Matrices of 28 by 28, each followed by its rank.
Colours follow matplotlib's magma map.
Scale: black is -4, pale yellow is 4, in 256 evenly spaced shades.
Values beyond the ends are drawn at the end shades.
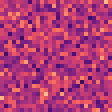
full rank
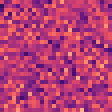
full rank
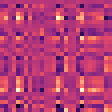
two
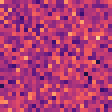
full rank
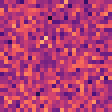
full rank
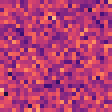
full rank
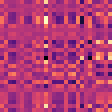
two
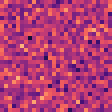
full rank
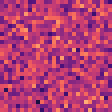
full rank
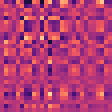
two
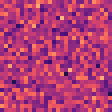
full rank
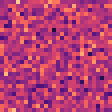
full rank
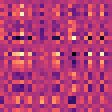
two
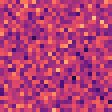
full rank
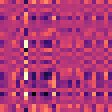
two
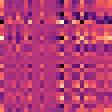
two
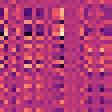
two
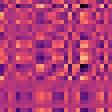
two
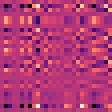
two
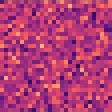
full rank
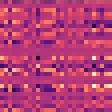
two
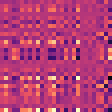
two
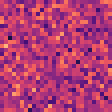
full rank
